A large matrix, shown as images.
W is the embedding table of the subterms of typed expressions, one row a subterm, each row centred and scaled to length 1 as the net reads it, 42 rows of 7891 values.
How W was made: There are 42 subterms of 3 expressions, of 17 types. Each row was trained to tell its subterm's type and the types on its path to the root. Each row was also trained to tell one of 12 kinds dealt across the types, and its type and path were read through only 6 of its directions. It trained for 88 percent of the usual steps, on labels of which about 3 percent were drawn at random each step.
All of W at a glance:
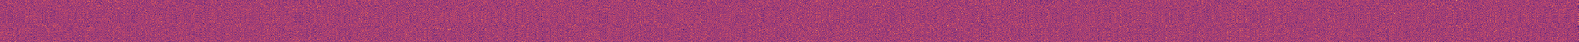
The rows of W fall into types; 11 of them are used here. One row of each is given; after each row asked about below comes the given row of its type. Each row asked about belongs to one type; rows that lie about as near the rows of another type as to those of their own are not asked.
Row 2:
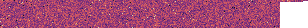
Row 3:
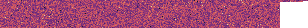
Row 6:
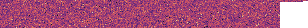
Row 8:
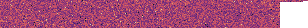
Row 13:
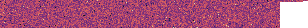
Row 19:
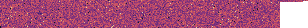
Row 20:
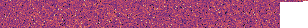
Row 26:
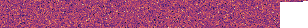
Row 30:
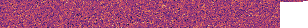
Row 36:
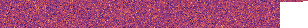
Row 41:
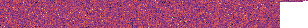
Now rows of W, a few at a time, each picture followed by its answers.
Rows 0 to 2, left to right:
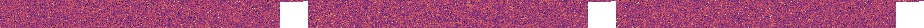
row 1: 30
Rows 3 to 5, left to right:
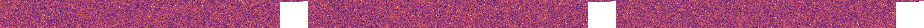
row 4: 3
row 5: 8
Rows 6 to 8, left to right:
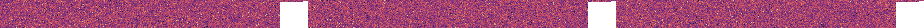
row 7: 2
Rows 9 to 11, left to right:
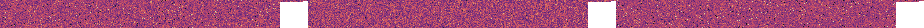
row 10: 20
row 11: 19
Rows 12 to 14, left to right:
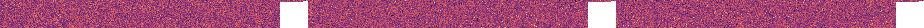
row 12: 20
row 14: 8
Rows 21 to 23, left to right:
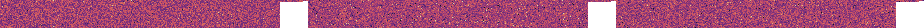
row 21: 13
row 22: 20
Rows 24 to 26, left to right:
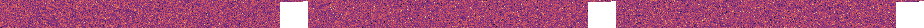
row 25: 41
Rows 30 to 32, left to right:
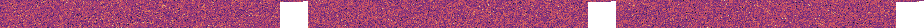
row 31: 41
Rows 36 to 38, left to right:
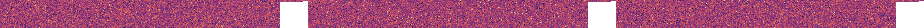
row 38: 41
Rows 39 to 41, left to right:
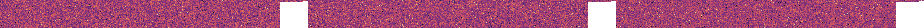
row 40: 30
